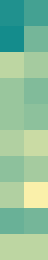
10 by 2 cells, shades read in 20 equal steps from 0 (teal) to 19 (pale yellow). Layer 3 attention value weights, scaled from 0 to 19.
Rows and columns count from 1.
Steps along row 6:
up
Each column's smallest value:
0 4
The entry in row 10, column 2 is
14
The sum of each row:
5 8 26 20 21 28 22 32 15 28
